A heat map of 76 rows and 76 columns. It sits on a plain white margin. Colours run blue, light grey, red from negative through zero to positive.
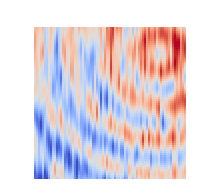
Histogram: bell-shaped. Ninth with the highest average: top right. Slope: up to the top right. Rings: centred on the top right. Ninth with the lowest average: bottom left.
